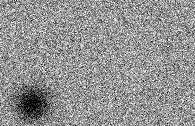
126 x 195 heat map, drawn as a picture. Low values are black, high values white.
The ninth with the lowest average is the bottom left. On average the colour sits 60% of the way up the scale. A single dip lies in the bottom left. Neither half mirrors the other.
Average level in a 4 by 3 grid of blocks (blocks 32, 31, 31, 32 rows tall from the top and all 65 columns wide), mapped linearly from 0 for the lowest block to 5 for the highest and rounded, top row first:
5 5 5
5 5 5
4 5 5
0 5 5
